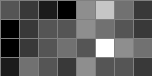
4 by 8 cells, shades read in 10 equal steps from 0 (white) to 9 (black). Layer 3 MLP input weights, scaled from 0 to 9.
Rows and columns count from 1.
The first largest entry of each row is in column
4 1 1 1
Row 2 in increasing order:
4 5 6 6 6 7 7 9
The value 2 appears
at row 1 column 6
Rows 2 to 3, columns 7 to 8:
6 7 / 4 5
